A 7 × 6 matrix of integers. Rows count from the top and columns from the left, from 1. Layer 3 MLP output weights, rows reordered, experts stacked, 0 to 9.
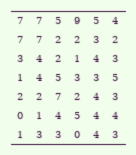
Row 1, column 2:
7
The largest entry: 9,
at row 1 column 4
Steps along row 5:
same up down up down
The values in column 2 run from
1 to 7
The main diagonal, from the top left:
7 7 2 3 4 4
